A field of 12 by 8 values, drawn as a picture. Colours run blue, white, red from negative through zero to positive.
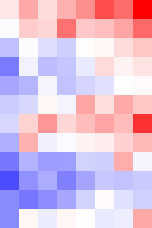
Ninth with the lowest average: bottom left. Stripes: horizontal, repeating 2 times. Average level on the scale: 50%. Ninth with the highest average: top right. Slope: up to the top right.
